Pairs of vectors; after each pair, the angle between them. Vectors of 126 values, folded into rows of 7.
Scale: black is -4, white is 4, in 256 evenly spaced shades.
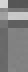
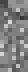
partly opposed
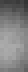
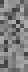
orthogonal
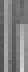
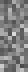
orthogonal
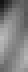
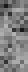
partly aligned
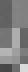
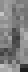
nearly opposite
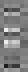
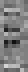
nearly opposite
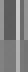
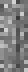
partly opposed
